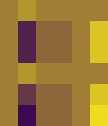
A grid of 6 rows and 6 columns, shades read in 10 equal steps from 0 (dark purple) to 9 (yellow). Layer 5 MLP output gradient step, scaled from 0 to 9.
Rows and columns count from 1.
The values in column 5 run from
5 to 5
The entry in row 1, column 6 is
5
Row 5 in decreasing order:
8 5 5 4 4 2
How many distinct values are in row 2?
4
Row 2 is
5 1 4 4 5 8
